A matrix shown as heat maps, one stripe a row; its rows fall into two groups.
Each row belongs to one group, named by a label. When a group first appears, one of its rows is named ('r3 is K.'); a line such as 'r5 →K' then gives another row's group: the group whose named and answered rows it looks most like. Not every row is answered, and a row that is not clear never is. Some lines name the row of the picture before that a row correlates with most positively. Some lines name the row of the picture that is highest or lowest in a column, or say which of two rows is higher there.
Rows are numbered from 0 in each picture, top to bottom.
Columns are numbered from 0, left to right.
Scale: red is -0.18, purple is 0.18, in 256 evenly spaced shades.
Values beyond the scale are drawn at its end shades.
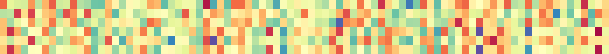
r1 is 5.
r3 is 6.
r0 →5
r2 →5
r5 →6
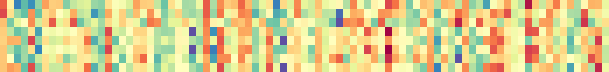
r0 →6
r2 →5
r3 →6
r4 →6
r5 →6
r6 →6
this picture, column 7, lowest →2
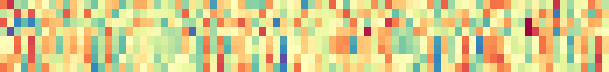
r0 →6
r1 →5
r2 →6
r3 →5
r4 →5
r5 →5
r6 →6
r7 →6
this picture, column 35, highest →0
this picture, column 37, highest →0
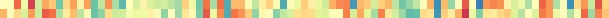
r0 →5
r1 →5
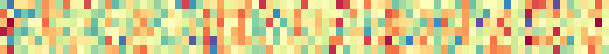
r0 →5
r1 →6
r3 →6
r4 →5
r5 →6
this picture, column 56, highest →0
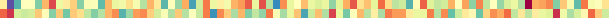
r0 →5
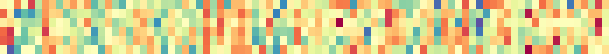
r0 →5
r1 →6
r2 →6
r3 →6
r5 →5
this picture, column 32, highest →0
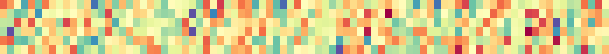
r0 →6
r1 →6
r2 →5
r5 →5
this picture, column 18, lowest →3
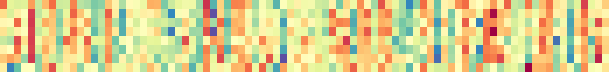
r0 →5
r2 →5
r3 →5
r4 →5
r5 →5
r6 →6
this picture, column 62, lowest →7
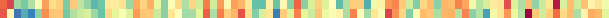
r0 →6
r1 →6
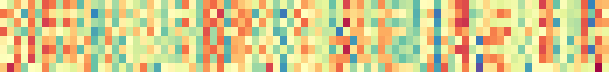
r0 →5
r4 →5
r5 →5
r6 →5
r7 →6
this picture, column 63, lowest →7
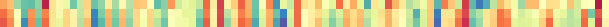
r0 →6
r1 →6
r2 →6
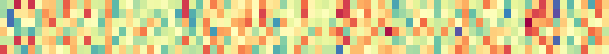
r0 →5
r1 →5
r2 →5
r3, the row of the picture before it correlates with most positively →0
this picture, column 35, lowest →2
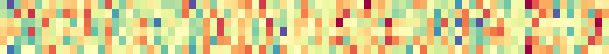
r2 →6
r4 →6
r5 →5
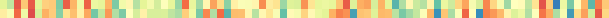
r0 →5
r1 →5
